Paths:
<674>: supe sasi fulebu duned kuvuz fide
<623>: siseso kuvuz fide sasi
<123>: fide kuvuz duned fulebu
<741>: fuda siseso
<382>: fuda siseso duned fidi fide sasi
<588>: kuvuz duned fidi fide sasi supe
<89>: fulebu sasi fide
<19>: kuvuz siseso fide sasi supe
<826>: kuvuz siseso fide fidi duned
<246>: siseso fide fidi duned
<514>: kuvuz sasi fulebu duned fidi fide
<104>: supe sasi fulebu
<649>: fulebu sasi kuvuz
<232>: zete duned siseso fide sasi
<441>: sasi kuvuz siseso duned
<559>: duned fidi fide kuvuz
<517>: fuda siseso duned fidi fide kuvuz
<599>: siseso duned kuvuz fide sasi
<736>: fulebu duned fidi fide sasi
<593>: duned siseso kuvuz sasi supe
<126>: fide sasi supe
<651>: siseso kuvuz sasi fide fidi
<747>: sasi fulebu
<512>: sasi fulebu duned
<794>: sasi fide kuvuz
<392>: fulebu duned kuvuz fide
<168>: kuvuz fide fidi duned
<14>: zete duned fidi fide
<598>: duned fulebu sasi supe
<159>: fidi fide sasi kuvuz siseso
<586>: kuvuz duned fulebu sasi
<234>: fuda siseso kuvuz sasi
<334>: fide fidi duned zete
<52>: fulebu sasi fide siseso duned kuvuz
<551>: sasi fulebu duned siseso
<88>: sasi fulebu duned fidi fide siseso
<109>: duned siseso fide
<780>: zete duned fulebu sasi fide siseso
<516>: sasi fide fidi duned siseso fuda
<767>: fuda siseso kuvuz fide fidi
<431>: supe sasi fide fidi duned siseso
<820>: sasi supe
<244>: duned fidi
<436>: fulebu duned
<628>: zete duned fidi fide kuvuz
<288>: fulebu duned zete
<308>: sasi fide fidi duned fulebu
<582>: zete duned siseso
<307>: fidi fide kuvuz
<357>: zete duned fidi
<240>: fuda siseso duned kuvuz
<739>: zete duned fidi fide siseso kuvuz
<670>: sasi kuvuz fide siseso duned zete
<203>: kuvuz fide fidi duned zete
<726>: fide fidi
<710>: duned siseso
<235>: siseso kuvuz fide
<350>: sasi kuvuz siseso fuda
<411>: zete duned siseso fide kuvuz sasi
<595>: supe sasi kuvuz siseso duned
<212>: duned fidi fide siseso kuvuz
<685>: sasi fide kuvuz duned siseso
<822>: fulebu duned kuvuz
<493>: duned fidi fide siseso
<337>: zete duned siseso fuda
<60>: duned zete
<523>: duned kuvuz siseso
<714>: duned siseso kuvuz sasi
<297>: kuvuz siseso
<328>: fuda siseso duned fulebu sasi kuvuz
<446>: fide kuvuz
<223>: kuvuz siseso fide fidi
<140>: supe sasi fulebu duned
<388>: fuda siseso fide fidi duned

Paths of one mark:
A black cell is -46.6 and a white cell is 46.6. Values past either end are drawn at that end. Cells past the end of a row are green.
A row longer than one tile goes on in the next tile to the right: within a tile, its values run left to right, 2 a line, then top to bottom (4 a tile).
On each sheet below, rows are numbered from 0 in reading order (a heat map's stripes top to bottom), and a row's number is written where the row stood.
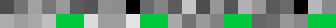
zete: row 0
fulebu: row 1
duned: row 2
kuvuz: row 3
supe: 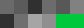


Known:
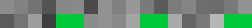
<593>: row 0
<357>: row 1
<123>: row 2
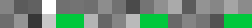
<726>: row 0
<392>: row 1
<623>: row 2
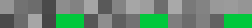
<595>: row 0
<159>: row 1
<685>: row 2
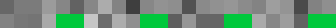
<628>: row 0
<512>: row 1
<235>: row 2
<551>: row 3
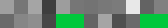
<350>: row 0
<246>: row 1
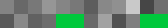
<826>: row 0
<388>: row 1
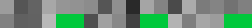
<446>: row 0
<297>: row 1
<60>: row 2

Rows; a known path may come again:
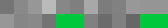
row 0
<232>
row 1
<685>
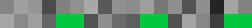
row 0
<551>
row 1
<651>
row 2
<297>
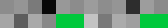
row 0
<586>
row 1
<747>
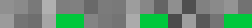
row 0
<308>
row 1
<628>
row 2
<223>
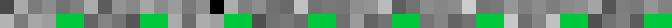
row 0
<60>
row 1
<623>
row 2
<649>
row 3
<431>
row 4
<382>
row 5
<516>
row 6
<89>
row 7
<19>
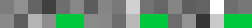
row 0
<140>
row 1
<14>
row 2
<726>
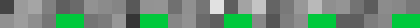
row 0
<337>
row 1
<714>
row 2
<109>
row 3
<794>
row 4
<588>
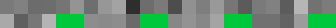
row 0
<123>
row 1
<328>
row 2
<357>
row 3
<559>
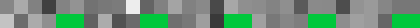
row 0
<512>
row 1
<246>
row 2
<441>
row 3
<52>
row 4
<582>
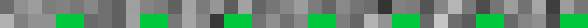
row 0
<780>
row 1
<168>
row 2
<710>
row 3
<739>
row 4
<104>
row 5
<741>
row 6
<350>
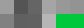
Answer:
<446>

